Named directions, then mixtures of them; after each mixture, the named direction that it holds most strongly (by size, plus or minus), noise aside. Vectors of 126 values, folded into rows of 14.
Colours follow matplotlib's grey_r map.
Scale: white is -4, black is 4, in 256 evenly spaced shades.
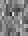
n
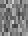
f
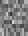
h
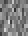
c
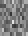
f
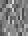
c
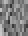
c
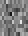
n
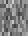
f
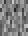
c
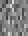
c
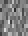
c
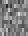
h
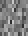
c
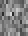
n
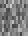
f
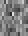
n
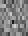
f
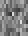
n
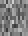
f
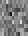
n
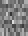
h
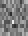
f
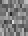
h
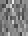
f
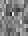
n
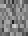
f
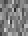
c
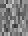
f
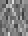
f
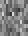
n
